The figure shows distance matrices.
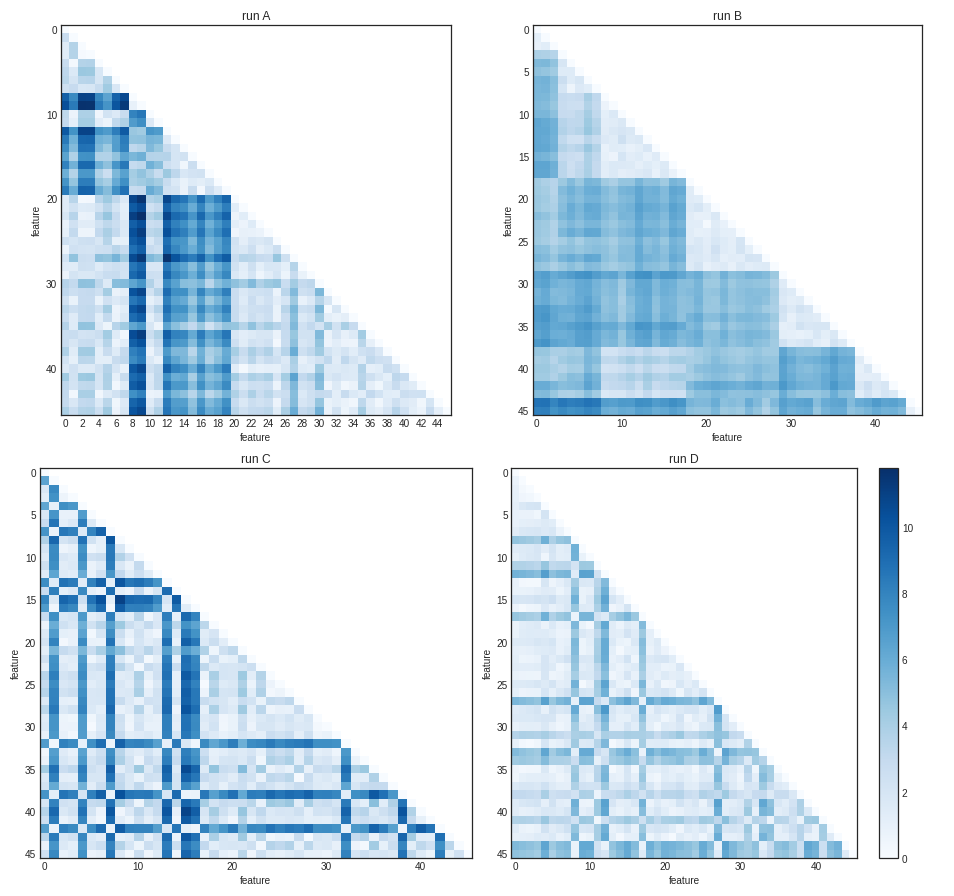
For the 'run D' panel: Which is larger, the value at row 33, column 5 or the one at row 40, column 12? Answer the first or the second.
the second
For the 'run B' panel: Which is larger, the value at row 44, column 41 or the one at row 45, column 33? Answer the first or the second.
the first
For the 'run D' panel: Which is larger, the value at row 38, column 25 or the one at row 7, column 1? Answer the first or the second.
the first
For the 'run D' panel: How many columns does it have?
46
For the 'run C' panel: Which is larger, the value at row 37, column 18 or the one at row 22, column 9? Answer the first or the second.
the first
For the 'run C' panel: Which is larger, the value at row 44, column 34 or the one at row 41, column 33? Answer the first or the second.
the second
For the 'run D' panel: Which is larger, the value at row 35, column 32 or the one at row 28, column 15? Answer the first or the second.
the second
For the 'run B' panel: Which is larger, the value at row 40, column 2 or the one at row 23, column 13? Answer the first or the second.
the second
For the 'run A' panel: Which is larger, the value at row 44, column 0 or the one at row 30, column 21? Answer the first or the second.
the second
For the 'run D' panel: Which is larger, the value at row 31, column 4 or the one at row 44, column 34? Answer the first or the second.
the first
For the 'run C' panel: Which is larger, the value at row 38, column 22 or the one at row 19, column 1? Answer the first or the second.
the first
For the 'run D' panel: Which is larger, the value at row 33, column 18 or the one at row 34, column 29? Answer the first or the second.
the first
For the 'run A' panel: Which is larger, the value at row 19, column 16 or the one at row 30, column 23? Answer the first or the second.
the second
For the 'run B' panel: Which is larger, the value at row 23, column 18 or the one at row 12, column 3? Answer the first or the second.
the second
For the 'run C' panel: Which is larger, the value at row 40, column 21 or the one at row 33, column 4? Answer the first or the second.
the second
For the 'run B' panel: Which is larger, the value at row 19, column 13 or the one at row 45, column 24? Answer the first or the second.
the first
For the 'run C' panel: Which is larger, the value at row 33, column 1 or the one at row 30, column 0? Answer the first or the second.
the first
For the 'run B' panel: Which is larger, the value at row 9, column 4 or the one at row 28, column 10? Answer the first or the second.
the second
